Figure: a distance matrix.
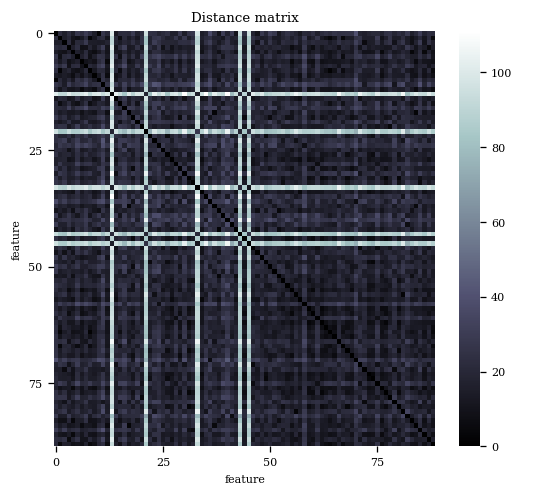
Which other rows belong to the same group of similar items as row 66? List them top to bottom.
0, 1, 2, 3, 4, 5, 6, 7, 8, 9, 10, 11, 12, 14, 15, 16, 17, 18, 19, 20, 22, 23, 24, 25, 26, 27, 28, 29, 30, 31, 32, 34, 35, 36, 37, 38, 39, 40, 41, 42, 44, 46, 47, 48, 49, 50, 51, 52, 53, 54, 55, 56, 57, 58, 59, 60, 61, 62, 63, 64, 65, 67, 68, 69, 70, 71, 72, 73, 74, 75, 76, 77, 78, 79, 80, 81, 82, 83, 84, 85, 86, 87, 88
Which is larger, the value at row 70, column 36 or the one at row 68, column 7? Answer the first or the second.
the second
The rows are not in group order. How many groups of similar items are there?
2
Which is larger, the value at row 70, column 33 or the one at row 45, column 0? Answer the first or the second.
the second
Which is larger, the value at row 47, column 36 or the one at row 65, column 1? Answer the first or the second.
the first
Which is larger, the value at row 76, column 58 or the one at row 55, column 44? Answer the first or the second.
the first
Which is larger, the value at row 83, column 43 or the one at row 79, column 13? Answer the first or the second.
the second
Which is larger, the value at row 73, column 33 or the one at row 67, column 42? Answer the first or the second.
the first
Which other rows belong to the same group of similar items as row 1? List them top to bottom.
0, 2, 3, 4, 5, 6, 7, 8, 9, 10, 11, 12, 14, 15, 16, 17, 18, 19, 20, 22, 23, 24, 25, 26, 27, 28, 29, 30, 31, 32, 34, 35, 36, 37, 38, 39, 40, 41, 42, 44, 46, 47, 48, 49, 50, 51, 52, 53, 54, 55, 56, 57, 58, 59, 60, 61, 62, 63, 64, 65, 66, 67, 68, 69, 70, 71, 72, 73, 74, 75, 76, 77, 78, 79, 80, 81, 82, 83, 84, 85, 86, 87, 88
